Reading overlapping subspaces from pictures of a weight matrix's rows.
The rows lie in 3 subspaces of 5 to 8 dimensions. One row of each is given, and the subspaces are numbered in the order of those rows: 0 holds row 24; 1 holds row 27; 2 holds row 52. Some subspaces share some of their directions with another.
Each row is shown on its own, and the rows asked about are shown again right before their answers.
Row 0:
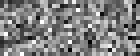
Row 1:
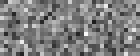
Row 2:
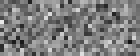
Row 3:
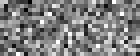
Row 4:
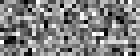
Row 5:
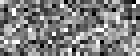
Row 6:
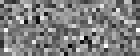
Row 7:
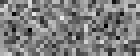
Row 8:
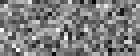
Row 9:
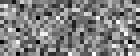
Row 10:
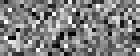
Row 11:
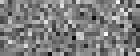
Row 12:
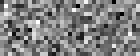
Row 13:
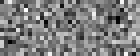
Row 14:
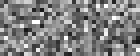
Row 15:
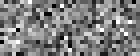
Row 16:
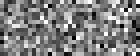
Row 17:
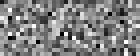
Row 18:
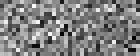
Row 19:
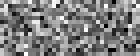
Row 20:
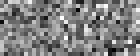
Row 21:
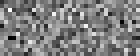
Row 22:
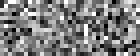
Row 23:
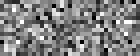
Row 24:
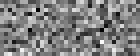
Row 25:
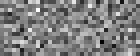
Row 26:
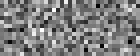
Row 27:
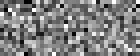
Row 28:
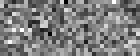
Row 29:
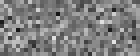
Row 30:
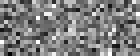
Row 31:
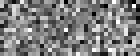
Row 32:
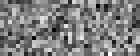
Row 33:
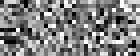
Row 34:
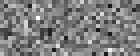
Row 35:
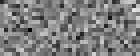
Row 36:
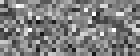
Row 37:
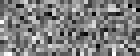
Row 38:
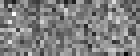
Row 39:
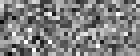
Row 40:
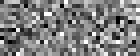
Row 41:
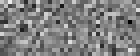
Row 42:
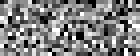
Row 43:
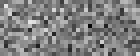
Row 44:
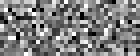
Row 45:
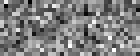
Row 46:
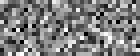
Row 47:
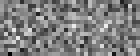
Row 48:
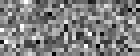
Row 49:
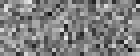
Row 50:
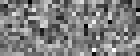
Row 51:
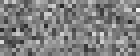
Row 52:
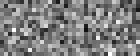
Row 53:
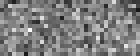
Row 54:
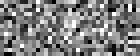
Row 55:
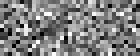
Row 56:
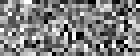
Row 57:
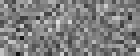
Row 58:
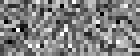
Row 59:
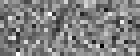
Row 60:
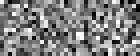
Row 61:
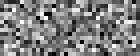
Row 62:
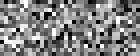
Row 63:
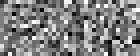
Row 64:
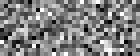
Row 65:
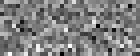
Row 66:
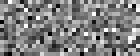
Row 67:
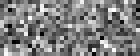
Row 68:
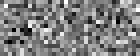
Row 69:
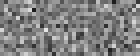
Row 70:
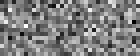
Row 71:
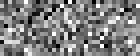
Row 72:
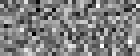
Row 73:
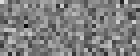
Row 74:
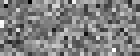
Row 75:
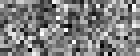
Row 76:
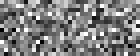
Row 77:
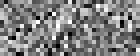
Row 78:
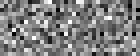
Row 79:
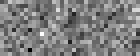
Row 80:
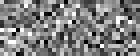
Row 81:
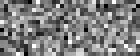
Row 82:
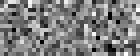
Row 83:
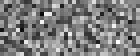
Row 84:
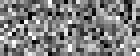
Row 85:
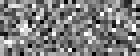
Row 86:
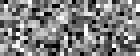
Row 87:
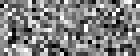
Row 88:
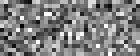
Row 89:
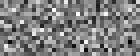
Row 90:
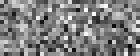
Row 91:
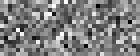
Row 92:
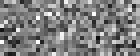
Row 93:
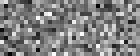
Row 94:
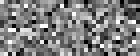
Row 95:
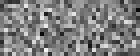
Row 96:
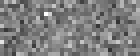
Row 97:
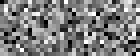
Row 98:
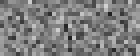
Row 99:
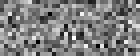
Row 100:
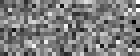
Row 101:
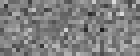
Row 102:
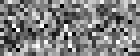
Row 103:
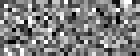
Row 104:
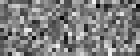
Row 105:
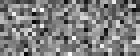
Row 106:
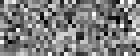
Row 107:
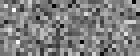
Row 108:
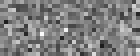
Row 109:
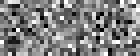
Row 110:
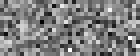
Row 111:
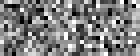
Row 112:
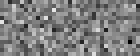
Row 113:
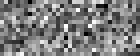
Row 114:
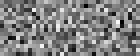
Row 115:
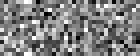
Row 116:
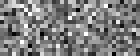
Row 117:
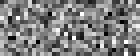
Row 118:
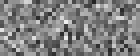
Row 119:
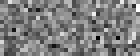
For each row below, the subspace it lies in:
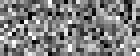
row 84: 2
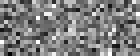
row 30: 0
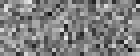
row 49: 1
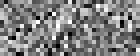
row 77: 1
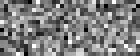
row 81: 1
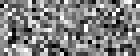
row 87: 2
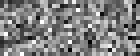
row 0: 2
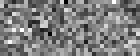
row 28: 0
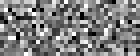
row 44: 1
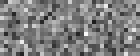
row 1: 0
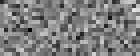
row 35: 2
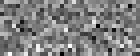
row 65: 0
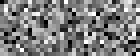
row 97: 2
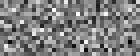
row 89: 0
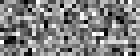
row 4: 1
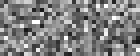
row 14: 1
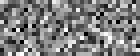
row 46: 2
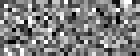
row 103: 2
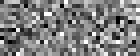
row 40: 1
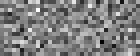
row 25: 0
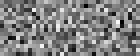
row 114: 1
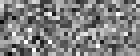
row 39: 2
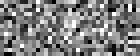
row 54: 2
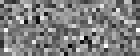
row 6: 2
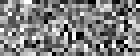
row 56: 1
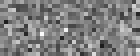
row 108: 2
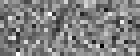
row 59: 1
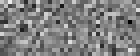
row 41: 0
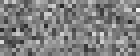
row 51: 1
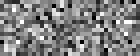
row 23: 0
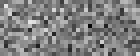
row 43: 0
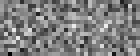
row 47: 2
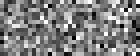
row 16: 1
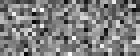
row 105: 1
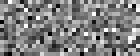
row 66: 0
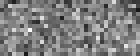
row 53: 1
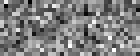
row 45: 0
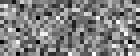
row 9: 2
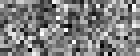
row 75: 2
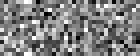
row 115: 1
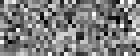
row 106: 1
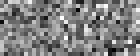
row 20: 2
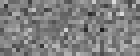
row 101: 2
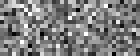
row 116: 0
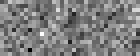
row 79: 2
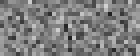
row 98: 1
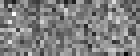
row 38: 0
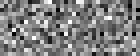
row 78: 2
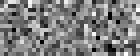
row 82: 0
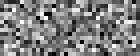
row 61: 2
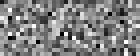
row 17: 1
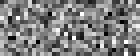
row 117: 1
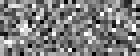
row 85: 2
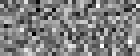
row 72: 0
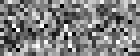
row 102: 0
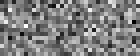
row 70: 1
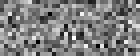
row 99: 1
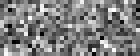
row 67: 2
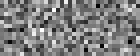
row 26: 0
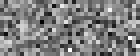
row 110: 2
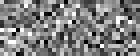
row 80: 1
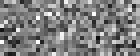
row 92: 0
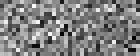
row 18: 0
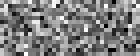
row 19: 1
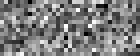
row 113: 2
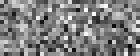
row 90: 2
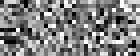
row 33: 1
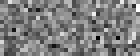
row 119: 0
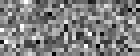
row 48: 1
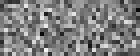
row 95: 2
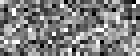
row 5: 2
